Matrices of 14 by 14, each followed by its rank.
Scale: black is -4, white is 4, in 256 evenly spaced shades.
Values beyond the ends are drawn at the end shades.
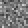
full rank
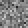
full rank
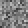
full rank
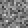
full rank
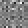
three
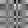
one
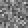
full rank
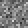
full rank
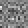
three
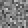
full rank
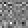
three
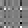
one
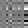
one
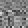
three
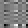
one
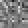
three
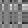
one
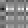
one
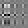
one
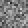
full rank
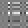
one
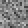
full rank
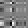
one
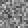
full rank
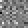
three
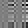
one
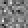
three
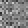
three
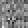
three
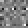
three
